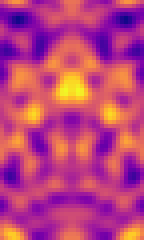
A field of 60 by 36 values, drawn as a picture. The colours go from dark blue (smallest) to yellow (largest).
Grain: blotchy. Slope: none. Lone odd cells: none. Ninth with the highest average: centre. Mirror symmetry: left to right.
